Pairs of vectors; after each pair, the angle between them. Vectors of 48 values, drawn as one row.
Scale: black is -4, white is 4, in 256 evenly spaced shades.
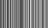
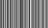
nearly parallel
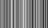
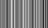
nearly parallel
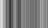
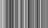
partly aligned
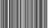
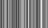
orthogonal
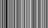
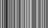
nearly parallel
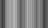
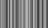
orthogonal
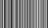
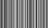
partly aligned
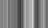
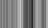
nearly opposite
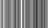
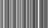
partly aligned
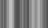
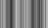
nearly opposite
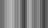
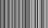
orthogonal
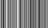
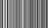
orthogonal
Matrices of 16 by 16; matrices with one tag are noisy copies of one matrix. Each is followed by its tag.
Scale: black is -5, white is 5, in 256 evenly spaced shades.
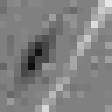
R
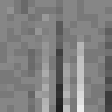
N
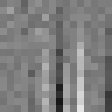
N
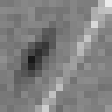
R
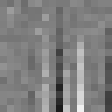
N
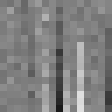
N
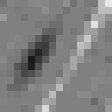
R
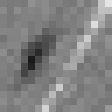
R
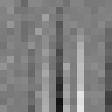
N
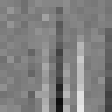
N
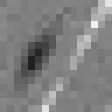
R
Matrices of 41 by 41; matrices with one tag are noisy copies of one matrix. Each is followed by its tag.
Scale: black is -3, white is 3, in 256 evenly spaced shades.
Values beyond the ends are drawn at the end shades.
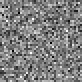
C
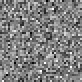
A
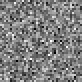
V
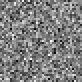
V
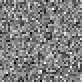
A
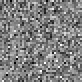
A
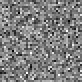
C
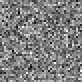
C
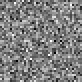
V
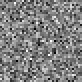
V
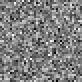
V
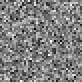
V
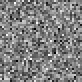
V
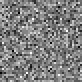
C
